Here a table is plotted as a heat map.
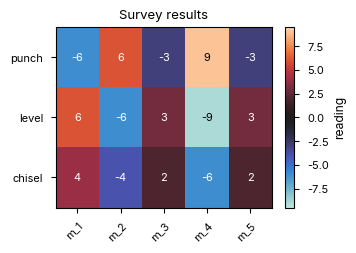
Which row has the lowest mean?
level
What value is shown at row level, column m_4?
-9
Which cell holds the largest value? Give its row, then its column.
punch, m_4
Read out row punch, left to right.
-6 6 -3 9 -3
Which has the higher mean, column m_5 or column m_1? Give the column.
m_1
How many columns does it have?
5
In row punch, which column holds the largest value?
m_4
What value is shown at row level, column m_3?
3
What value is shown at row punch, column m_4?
9
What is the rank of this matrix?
1
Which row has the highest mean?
punch
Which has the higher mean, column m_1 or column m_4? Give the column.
m_1
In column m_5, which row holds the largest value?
level
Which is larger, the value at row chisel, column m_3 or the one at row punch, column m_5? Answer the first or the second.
the first
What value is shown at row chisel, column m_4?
-6
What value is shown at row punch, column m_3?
-3
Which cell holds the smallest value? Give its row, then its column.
level, m_4
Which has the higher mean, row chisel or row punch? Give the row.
punch
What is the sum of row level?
-3
